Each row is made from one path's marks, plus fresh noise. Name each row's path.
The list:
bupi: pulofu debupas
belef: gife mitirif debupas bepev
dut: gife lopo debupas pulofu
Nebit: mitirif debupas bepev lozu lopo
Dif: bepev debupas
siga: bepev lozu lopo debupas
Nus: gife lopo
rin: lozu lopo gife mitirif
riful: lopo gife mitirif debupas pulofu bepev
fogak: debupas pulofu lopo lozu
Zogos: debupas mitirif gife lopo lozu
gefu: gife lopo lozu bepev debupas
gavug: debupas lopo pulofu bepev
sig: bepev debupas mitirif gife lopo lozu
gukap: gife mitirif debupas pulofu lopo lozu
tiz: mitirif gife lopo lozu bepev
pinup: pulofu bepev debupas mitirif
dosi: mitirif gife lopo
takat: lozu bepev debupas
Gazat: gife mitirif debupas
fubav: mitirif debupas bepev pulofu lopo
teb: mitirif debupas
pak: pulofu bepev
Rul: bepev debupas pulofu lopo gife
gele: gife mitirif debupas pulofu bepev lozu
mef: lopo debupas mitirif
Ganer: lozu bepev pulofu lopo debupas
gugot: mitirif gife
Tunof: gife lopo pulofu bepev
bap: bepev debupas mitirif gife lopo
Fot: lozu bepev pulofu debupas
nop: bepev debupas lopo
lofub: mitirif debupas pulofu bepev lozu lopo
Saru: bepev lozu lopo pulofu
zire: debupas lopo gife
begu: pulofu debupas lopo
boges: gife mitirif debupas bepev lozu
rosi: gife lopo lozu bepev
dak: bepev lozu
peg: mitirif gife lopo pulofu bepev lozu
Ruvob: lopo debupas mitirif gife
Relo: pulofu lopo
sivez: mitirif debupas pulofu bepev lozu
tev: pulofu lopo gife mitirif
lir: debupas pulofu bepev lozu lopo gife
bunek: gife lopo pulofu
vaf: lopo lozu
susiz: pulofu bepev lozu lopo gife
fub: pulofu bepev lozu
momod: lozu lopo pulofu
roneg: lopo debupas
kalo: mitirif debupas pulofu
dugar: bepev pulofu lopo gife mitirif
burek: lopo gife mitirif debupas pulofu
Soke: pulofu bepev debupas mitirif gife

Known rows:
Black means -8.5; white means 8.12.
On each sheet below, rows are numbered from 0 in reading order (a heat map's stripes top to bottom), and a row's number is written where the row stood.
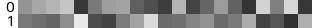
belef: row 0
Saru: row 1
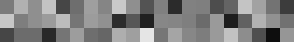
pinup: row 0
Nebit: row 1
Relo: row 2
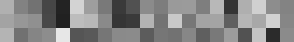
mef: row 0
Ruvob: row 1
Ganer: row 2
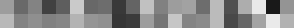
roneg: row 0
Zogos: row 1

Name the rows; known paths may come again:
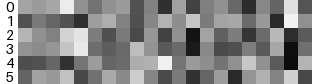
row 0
boges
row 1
dosi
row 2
takat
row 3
Fot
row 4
Relo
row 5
Soke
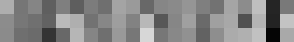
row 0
gavug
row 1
fogak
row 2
begu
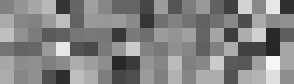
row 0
belef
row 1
lofub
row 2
nop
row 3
Saru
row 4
Zogos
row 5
Ruvob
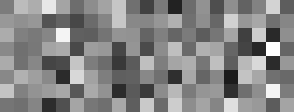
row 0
gele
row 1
Rul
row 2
Ganer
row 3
tiz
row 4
roneg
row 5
teb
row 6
sig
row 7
dut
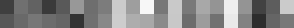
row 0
bunek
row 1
Tunof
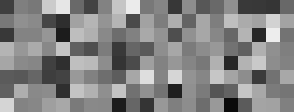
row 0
fub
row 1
burek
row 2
gugot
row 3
gefu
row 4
mef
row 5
Nus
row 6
kalo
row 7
Nebit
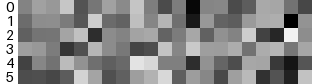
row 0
pinup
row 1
bupi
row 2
peg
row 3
zire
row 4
pak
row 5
momod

